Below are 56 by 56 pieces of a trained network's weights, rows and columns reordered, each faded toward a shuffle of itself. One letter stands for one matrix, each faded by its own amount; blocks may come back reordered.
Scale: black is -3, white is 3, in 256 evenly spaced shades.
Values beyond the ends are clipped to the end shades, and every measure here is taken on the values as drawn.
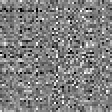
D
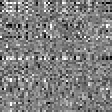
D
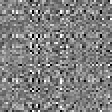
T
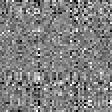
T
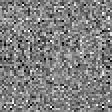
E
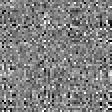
D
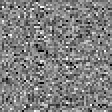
E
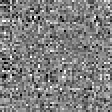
E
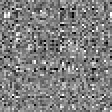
D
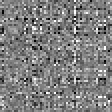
T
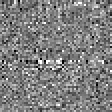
E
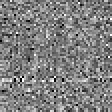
E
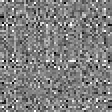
D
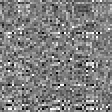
D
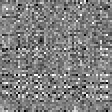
D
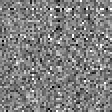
E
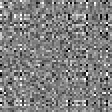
T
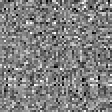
E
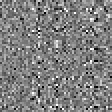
D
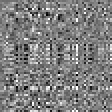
T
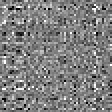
T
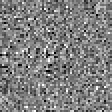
E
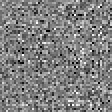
E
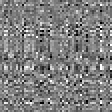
T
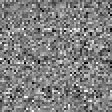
E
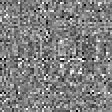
E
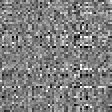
D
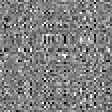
T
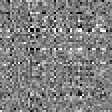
D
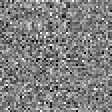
E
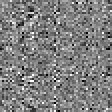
D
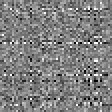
D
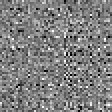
D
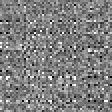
D
